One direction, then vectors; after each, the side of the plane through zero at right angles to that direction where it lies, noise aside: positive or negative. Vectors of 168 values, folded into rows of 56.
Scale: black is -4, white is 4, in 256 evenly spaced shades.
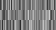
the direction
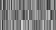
positive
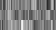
positive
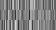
positive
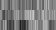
positive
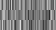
negative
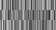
negative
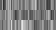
positive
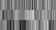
positive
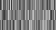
positive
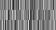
negative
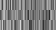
negative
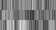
negative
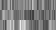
negative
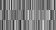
positive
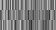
negative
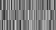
positive
